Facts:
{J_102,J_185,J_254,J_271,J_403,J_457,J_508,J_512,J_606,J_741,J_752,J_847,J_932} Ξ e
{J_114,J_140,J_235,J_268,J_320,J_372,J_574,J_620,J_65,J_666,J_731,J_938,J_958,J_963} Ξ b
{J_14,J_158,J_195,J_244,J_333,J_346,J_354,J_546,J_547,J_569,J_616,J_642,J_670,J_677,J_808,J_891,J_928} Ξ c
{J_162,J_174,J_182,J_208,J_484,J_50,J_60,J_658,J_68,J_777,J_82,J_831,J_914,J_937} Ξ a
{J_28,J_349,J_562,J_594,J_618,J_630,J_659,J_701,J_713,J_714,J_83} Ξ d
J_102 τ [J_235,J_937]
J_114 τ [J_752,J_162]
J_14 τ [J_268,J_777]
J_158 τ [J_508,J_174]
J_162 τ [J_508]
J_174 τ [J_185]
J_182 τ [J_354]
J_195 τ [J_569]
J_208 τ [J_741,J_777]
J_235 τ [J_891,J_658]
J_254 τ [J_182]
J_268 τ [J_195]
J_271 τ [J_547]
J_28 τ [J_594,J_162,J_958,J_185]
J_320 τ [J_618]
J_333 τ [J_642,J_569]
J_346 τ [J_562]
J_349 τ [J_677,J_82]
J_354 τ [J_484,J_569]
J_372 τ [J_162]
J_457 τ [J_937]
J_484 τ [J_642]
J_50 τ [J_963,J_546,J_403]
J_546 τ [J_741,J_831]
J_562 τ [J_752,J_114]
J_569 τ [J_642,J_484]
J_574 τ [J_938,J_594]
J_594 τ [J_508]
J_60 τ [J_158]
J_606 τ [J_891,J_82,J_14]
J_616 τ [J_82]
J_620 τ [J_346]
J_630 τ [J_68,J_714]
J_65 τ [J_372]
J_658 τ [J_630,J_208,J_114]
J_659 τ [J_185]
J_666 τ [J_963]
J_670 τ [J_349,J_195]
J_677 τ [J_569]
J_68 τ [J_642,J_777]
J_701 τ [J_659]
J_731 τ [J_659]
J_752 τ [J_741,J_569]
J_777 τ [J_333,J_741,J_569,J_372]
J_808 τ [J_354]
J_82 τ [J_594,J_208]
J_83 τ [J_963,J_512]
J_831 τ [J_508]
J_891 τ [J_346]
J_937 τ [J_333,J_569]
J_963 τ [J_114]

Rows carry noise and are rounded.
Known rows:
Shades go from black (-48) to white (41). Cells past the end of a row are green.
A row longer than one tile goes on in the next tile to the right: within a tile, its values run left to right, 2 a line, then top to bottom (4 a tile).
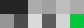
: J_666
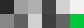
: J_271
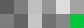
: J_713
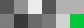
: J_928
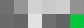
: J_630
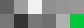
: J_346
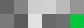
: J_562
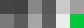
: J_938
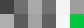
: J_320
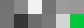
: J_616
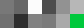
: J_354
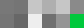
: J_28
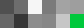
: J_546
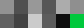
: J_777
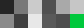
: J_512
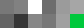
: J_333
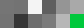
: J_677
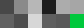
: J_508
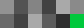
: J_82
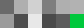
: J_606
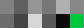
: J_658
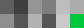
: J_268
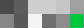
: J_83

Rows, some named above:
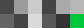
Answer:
J_741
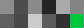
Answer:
J_174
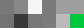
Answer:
J_14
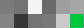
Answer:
J_670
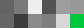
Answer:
J_158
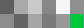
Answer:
J_618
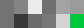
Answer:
J_616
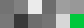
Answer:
J_616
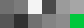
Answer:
J_642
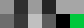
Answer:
J_182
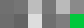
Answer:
J_659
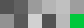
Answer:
J_235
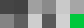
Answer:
J_65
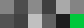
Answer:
J_162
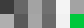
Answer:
J_320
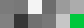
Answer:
J_670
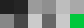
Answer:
J_963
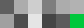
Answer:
J_606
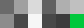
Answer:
J_457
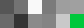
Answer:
J_546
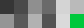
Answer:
J_140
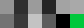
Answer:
J_182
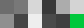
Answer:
J_254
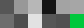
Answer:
J_185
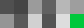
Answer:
J_731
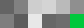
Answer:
J_562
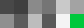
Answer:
J_574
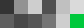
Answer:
J_547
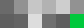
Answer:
J_714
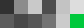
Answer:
J_547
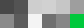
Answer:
J_83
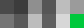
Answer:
J_958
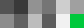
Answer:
J_574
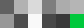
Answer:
J_102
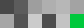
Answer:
J_620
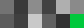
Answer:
J_831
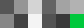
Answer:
J_752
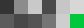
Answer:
J_547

